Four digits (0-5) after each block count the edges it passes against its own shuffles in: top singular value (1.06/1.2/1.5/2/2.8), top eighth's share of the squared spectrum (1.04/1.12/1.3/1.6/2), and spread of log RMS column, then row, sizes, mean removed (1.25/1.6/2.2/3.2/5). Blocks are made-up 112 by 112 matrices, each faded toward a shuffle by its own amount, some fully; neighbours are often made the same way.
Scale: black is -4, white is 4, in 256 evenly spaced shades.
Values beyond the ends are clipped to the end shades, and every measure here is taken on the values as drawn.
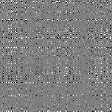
5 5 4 4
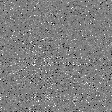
3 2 1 2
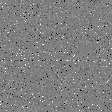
2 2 0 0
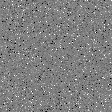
0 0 0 0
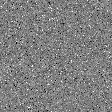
0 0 0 0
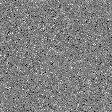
0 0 0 0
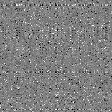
4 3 1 2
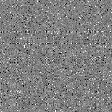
4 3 1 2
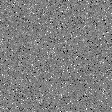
2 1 0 0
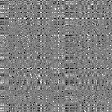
5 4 3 3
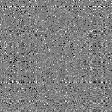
5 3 2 2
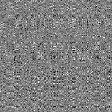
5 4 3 3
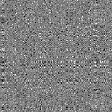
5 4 3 3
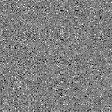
4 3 2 2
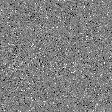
2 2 1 0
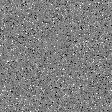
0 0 0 0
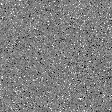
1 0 0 0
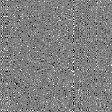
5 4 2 2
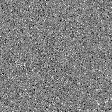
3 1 0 0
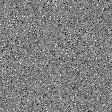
2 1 0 0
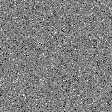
3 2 0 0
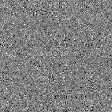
4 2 1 1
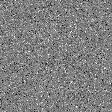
0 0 0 0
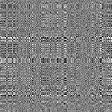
5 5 4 4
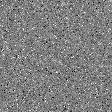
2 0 0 0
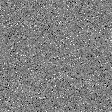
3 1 0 0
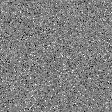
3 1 0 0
